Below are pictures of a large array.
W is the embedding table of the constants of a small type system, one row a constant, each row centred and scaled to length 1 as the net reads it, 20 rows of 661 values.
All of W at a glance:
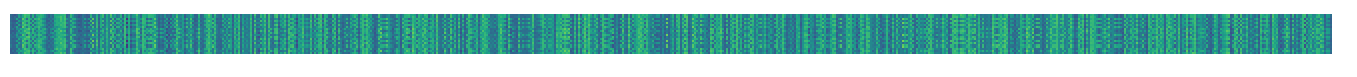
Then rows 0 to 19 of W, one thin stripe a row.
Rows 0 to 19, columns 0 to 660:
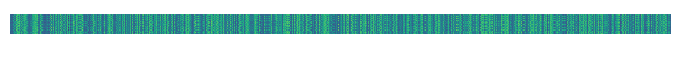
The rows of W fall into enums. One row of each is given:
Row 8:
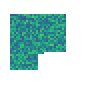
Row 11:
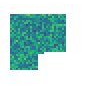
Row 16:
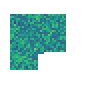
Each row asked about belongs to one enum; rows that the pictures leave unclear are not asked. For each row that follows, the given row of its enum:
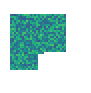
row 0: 8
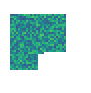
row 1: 8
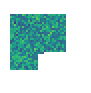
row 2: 16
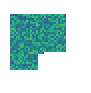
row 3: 8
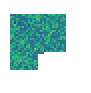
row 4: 16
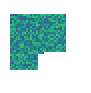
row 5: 8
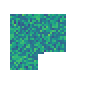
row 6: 16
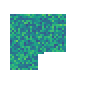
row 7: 11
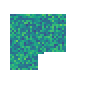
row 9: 11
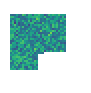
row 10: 16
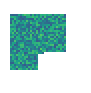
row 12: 8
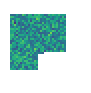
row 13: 16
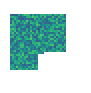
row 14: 8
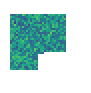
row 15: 16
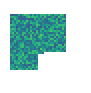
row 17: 8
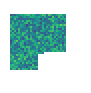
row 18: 11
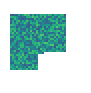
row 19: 8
